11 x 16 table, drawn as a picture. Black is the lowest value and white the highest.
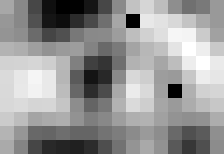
Calmest part: middle left. Grain: blotchy. Average level on the scale: 60%. Ninth with the lowest average: top left. Stripes: none. Lone odd cells: 2, each lower than its neighbours.
